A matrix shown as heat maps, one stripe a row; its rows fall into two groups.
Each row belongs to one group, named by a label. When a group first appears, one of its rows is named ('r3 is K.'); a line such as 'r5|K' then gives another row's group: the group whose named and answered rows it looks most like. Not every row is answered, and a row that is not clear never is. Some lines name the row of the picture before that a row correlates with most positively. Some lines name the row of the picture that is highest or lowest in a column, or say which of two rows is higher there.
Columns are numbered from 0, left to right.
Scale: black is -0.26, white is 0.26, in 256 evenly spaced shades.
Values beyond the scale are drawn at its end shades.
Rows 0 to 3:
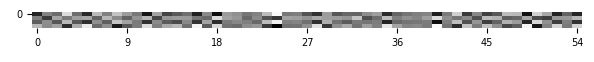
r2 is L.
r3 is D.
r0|L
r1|D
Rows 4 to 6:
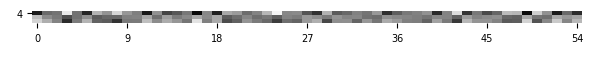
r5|D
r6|D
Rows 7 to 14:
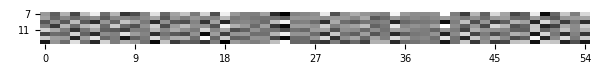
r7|D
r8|D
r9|L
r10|D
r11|D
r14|L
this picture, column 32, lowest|14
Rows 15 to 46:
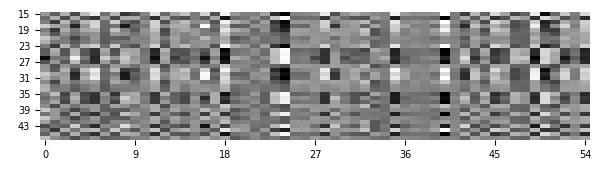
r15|D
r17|D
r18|D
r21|D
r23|D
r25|L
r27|L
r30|D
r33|D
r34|D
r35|L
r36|L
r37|L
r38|D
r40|L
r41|D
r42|D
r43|L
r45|L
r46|D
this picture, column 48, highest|26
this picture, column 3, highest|26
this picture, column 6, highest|26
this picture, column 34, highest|26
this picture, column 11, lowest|26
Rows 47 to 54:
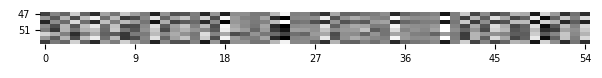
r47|L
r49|L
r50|D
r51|D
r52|D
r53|D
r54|L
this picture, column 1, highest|52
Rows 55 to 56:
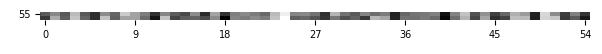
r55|L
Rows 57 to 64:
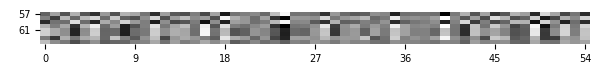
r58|D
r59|L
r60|D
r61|D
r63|D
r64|D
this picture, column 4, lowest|57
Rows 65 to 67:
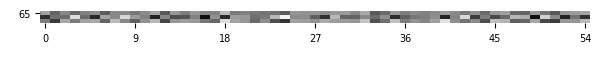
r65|D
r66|L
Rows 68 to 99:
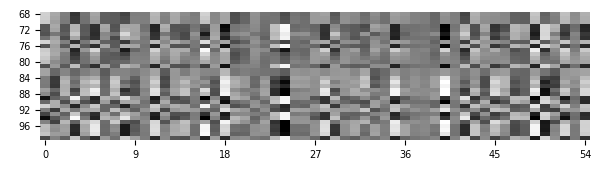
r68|D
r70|D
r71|L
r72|L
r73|L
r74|L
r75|D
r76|L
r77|D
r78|D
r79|D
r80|D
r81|L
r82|D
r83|D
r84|D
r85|D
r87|D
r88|D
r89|L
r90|L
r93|L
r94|L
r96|D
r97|D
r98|D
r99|L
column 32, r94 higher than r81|Yes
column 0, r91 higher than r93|Yes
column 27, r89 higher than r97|No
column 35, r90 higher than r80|No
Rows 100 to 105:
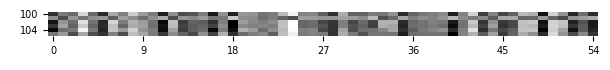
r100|L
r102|L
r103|L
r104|L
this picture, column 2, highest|101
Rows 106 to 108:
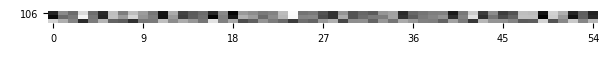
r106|L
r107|L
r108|D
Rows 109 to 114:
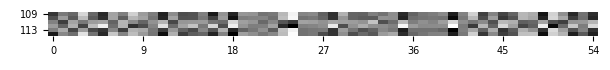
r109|L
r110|L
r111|D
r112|D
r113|L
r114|L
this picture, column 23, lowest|112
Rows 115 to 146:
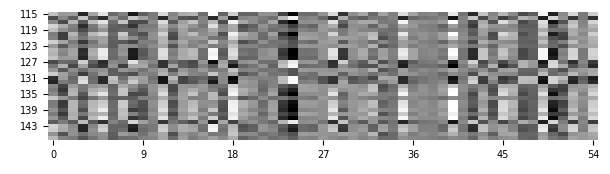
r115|D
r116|L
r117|D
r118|D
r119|D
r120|D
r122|D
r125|D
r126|D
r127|L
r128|L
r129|D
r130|D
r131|L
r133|D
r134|D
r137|D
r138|D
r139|D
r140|D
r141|D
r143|D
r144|D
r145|D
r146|D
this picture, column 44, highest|128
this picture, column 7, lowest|128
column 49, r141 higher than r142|Yes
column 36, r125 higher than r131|Yes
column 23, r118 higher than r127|No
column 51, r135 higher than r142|No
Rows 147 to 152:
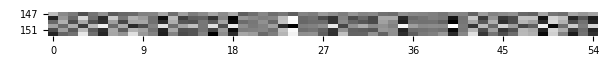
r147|D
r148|L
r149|L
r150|D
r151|L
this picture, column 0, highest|147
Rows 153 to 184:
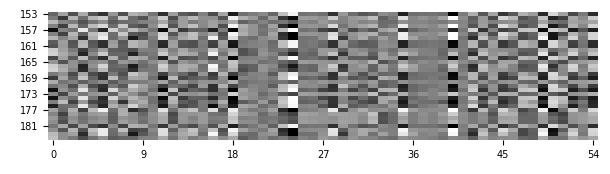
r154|D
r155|D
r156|D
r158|D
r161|L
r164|L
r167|D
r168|L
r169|L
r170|D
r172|L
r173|D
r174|L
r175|L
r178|D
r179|D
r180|D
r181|L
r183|D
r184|D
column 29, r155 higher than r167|Yes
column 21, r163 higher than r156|Yes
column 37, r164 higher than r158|No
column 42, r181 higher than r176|No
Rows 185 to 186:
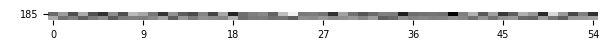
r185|L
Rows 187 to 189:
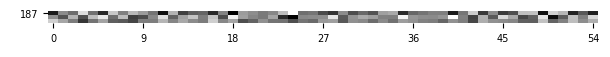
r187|L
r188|D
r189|D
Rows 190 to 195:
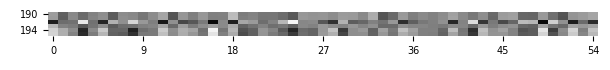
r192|L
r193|D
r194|D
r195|D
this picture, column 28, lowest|192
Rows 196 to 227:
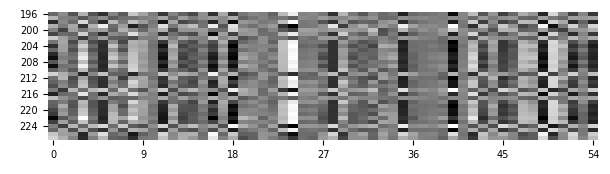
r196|L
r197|D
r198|L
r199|D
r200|D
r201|L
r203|L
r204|L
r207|L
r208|L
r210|L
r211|D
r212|L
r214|L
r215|D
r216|L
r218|L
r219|L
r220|L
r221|L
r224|D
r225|L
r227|D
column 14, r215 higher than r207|Yes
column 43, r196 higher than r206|Yes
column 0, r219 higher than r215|No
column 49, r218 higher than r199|No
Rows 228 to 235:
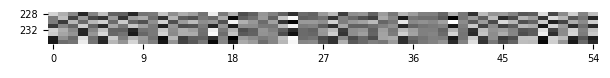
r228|D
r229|L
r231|L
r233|D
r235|L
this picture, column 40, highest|230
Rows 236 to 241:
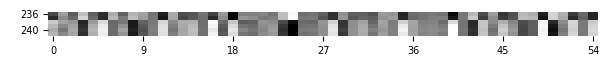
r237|L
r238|D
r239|D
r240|D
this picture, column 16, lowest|237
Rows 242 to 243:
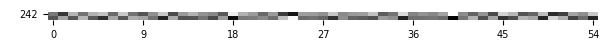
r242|D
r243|L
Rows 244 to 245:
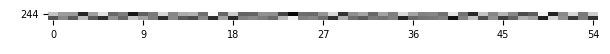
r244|D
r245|L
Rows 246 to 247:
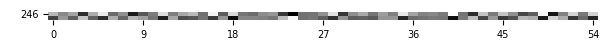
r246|D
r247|L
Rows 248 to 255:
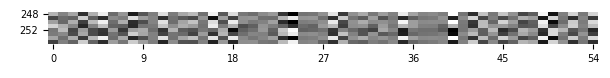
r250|D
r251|D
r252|L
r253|L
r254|D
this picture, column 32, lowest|252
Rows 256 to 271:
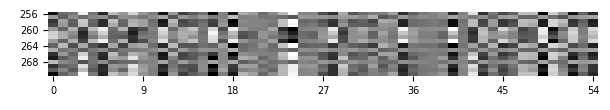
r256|L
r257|D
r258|L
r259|L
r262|D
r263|D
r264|L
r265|D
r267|L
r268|D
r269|L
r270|L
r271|L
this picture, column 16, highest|261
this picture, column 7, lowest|264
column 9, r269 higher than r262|Yes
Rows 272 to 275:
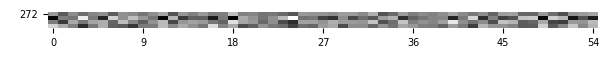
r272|D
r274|D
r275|D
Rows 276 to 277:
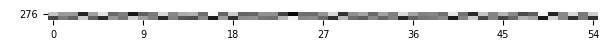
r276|D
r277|L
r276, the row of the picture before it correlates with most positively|275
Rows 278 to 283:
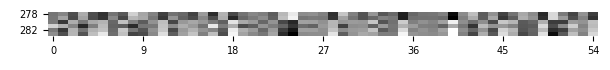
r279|L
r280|D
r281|D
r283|D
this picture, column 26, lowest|281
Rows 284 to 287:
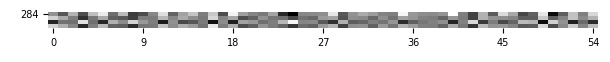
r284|D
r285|D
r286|L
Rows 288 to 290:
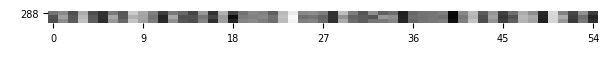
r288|L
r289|L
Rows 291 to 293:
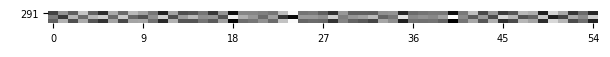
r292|D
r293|L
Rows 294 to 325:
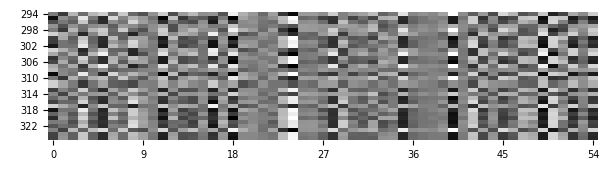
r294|D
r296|L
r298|D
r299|D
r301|L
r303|D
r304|D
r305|L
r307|D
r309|L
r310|D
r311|D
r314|D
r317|D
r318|L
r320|L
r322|L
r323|D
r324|L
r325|L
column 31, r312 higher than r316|Yes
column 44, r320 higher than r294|Yes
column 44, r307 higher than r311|No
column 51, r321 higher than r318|No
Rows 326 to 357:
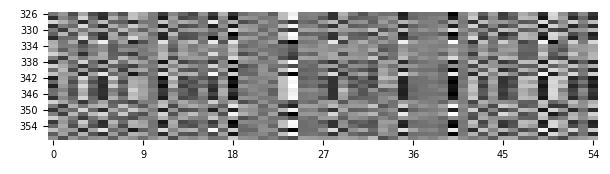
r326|L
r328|D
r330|D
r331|L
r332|L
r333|D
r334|D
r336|D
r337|D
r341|D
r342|L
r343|L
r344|L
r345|L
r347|L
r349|D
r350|L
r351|D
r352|D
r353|L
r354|L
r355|D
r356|L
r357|D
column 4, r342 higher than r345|Yes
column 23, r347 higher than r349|Yes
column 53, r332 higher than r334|No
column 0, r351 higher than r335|No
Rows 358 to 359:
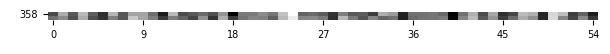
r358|L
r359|L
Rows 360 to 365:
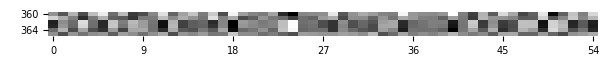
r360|D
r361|D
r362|L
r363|L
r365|D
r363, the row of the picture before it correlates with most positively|358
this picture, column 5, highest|360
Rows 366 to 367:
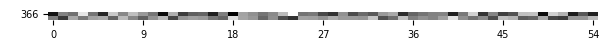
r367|D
